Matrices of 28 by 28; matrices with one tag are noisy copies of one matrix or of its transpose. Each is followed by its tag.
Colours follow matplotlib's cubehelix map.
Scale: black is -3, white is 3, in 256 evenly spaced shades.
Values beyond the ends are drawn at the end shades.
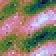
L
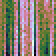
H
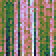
H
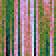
H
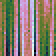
H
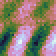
L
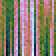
H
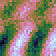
L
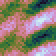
L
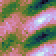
L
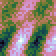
L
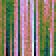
H
